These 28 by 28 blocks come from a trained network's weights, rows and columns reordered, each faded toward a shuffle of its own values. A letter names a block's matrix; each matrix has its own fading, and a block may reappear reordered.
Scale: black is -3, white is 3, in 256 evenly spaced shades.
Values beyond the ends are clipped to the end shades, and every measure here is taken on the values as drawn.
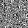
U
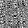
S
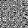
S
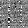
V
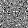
U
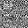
S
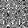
S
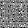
V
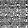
V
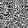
S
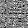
V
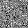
U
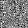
U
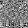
S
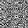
S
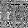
V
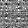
V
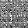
V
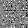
V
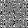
V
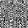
S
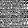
V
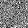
U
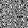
S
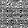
V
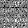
V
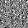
U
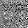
V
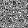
U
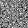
U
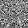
U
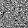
U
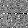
S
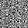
S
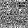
V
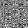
S
